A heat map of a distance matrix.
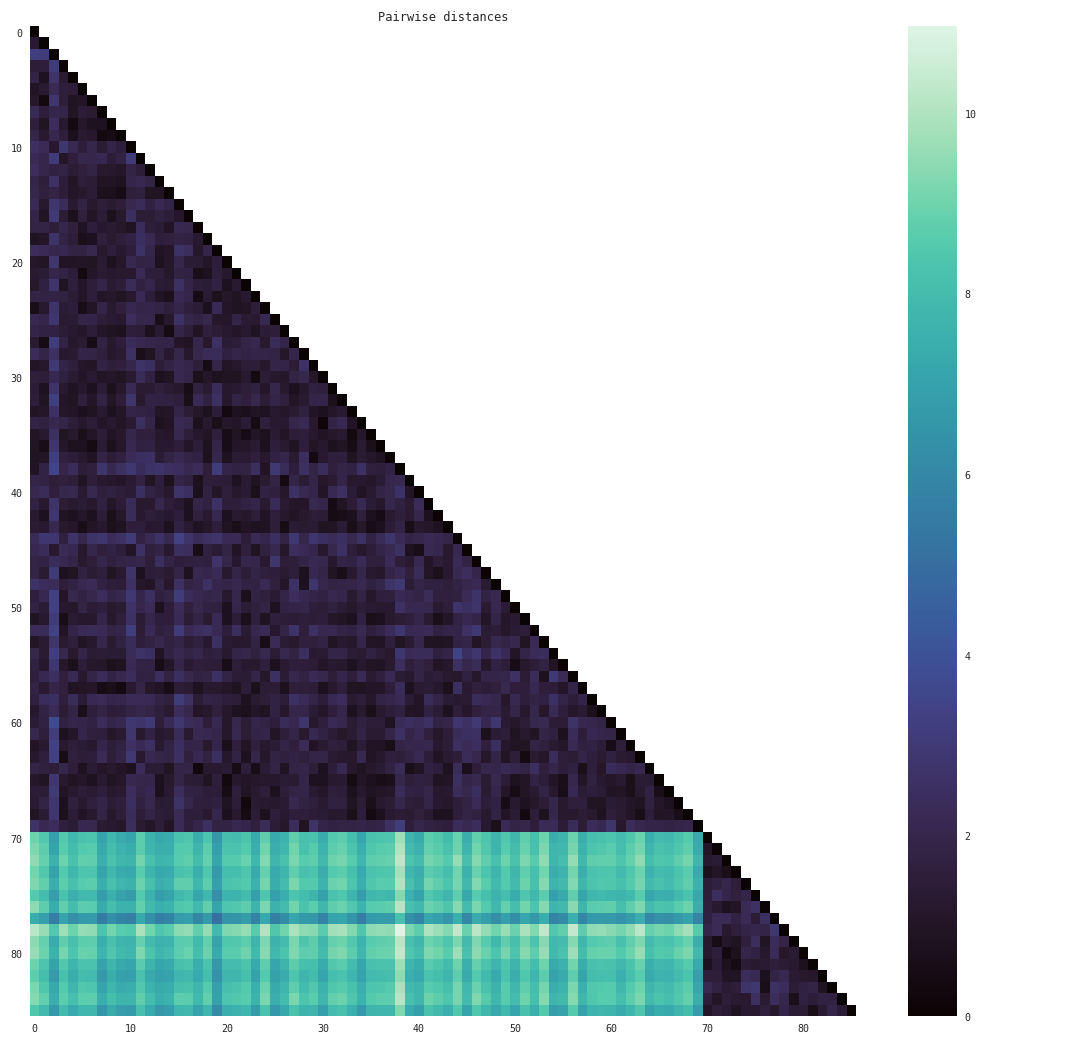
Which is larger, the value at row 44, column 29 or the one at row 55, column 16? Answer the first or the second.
the first
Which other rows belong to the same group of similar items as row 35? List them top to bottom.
0, 1, 2, 3, 4, 5, 6, 7, 8, 9, 10, 11, 12, 13, 14, 15, 16, 17, 18, 19, 20, 21, 22, 23, 24, 25, 26, 27, 28, 29, 30, 31, 32, 33, 34, 36, 37, 38, 39, 40, 41, 42, 43, 44, 45, 46, 47, 48, 49, 50, 51, 52, 53, 54, 55, 56, 57, 58, 59, 60, 61, 62, 63, 64, 65, 66, 67, 68, 69
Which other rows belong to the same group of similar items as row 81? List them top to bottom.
70, 71, 72, 73, 74, 75, 76, 77, 78, 79, 80, 82, 83, 84, 85
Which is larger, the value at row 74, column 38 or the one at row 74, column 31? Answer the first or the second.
the first
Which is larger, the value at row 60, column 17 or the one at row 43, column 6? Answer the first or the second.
the first
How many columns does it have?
86
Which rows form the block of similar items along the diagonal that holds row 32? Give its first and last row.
0 to 69
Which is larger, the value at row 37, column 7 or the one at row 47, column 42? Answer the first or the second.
the first
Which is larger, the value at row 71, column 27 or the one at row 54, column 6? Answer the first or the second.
the first
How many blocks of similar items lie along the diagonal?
2
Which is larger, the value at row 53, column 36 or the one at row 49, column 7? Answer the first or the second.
the second
